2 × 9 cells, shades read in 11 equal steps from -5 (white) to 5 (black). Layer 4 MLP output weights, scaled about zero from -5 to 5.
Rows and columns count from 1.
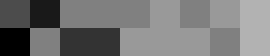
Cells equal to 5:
1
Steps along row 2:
down up same down same same up down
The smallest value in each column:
2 0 0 0 -1 -1 -1 -1 -2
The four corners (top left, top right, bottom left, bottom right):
2 -2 5 -2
